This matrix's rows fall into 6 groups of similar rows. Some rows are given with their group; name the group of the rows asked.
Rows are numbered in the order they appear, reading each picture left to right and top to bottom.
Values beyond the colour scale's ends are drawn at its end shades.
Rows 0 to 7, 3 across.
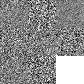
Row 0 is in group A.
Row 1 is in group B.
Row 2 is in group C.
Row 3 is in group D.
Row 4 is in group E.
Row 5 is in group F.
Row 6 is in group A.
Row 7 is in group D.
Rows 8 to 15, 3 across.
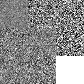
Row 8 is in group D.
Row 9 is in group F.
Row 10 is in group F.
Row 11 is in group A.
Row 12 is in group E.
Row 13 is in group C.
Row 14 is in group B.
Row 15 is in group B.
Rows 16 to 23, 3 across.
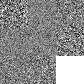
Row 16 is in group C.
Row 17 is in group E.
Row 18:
B
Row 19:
A
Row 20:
E
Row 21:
F
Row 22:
F
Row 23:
B
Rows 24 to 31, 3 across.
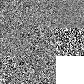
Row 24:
D
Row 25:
E
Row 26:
F
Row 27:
A
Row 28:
F
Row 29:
B
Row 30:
F
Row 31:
B
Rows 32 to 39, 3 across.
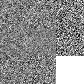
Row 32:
F
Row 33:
E
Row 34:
C
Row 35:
C
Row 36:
E
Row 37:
A
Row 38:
A
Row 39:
E
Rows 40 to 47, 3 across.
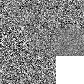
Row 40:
F
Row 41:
B
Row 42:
F
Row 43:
C
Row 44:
A
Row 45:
D
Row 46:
F
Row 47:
B
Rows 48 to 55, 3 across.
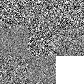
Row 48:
F
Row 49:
B
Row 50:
E
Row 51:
A
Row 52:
C
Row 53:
D
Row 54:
B
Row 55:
B
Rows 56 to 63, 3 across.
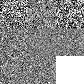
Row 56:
D
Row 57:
E
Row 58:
B
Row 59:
C
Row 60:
A
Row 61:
C
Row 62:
A
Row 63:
C
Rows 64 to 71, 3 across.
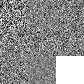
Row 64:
E
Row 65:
F
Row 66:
A
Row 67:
F
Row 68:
B
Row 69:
B
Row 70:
C
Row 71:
F
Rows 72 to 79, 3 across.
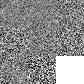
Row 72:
A
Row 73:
E
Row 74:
B
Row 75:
F
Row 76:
C
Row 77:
A
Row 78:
E
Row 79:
B
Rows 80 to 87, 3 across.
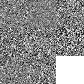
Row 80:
F
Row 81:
D
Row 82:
D
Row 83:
C
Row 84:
E
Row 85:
A
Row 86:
A
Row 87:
B
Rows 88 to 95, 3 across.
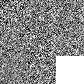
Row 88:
A
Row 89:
C
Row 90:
C
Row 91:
F
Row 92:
C
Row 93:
E
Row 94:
D
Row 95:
E
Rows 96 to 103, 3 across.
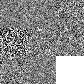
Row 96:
C
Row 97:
F
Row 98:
D
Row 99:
A
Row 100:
E
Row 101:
B
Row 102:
E
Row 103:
C
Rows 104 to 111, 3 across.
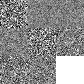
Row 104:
C
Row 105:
F
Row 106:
B
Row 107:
F
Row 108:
D
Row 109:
E
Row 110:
B
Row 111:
F
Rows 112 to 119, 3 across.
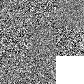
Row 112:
E
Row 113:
D
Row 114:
E
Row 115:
F
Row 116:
D
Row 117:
C
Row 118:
D
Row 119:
C
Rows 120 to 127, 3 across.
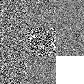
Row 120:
C
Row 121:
B
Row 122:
F
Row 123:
C
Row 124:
C
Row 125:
F
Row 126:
C
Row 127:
A
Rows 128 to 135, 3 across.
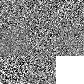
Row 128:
F
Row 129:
A
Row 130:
A
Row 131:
D
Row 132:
A
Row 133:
E
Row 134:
F
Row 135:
F
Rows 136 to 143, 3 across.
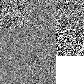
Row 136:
E
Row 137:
C
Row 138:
E
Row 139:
B
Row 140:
F
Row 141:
F
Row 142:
B
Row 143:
A
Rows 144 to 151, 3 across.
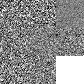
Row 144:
D
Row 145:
F
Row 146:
E
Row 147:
B
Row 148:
F
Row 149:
F
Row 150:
E
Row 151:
C
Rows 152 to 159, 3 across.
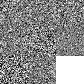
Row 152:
D
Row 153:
C
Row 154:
D
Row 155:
B
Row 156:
F
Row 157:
A
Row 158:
D
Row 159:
C
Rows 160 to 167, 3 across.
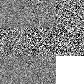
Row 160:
F
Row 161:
B
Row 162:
F
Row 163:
D
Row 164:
A
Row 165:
A
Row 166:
B
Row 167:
D
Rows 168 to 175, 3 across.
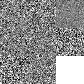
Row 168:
F
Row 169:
D
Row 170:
A
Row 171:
F
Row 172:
C
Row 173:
B
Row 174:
F
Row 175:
E
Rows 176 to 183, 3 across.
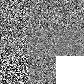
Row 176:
A
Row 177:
B
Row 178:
B
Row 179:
E
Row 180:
F
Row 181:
C
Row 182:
F
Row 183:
B
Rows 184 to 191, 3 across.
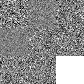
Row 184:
F
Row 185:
C
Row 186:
C
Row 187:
A
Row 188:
A
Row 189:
A
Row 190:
E
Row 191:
A
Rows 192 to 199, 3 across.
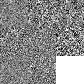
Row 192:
B
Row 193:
B
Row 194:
B
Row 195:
A
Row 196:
A
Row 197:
E
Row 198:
E
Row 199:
D
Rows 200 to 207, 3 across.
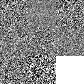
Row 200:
A
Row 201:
E
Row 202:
A
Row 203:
B
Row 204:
C
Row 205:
A
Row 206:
F
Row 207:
D
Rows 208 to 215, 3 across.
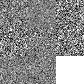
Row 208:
D
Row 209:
B
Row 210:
C
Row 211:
B
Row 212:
A
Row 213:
D
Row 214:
B
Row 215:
A
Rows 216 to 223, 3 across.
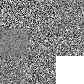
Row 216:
E
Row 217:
F
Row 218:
F
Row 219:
D
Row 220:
B
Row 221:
E
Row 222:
C
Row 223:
D
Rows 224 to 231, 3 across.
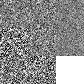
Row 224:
B
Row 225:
B
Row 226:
B
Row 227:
E
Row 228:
D
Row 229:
C
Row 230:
C
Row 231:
A
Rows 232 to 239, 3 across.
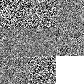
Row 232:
A
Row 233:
E
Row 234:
C
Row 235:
D
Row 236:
B
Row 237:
E
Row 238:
D
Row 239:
F
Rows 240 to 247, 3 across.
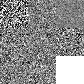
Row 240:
D
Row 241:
B
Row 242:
F
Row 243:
F
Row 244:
E
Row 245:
A
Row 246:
A
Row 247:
E
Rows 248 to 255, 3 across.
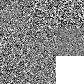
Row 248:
A
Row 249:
F
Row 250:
F
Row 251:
E
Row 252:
B
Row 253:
B
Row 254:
C
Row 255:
F
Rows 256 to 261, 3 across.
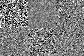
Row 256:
F
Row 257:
D
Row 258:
D
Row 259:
C
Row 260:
F
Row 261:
A
